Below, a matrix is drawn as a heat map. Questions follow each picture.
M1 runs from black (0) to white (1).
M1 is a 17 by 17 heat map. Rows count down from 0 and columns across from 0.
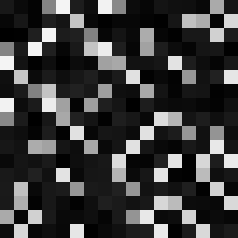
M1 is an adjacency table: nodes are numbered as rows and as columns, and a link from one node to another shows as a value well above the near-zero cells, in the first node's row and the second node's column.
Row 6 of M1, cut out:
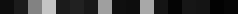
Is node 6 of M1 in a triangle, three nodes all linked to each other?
yes
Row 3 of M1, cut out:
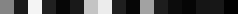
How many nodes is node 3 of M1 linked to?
5
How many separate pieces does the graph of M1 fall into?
1
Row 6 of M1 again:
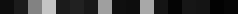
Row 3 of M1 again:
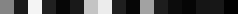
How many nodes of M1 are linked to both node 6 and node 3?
3
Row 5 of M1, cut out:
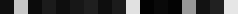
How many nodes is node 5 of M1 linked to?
4
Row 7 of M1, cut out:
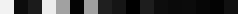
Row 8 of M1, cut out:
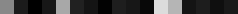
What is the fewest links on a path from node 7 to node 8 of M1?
2
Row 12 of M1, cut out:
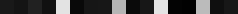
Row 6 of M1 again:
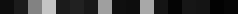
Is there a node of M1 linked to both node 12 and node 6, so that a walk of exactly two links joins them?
no
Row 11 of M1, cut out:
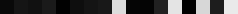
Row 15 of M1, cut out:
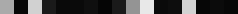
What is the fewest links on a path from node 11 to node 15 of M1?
3
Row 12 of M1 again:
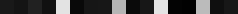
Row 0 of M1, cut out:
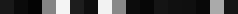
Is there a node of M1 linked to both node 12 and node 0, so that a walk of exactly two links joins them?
yes
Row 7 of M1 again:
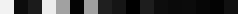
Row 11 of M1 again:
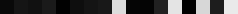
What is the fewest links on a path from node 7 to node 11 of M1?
3
